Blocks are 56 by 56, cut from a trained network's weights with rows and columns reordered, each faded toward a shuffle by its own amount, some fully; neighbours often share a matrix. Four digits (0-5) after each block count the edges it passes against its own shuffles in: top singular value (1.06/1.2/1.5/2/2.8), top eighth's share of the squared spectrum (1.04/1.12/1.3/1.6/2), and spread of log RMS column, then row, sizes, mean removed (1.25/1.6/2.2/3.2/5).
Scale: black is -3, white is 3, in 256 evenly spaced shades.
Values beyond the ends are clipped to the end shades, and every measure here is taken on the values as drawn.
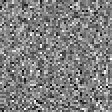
3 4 2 1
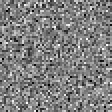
1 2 0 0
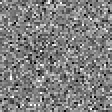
0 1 0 0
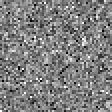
0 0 0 0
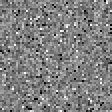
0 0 0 0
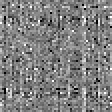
3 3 1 2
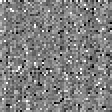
2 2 0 1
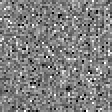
1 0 0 0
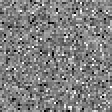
0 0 0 0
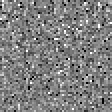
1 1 0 0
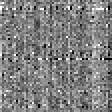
4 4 1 3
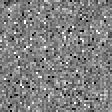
0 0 0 0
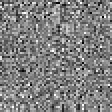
3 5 2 2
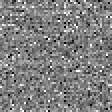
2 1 1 0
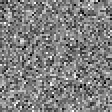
0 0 0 0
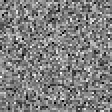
1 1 0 0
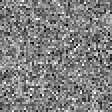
0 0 0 0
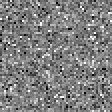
1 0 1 0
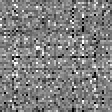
3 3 3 0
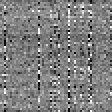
3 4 3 0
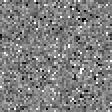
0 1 0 0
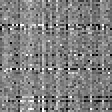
4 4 0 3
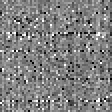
3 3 0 3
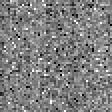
2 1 0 1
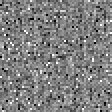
1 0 0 0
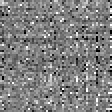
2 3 3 0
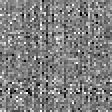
3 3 0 2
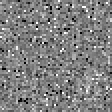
1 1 0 0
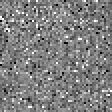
1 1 0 1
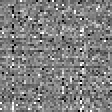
2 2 2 0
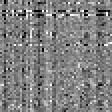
4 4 1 3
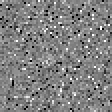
0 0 0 0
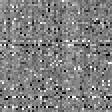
3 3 0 3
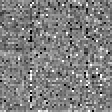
2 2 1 0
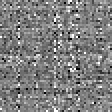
3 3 3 0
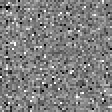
1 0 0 0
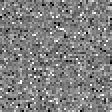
0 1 0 0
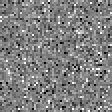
1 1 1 1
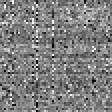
2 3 3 0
